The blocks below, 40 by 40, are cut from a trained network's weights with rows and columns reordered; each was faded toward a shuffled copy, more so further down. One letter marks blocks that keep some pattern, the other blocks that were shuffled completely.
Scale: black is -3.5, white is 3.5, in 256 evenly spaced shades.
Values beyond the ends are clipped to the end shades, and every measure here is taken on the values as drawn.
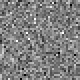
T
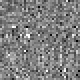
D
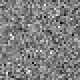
T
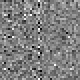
D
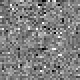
D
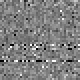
D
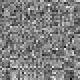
D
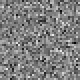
T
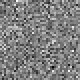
D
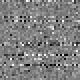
D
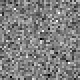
T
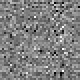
D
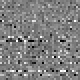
D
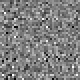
D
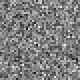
T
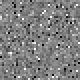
T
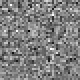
D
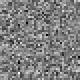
D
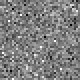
T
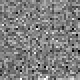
D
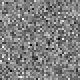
T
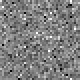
T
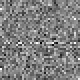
D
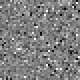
T
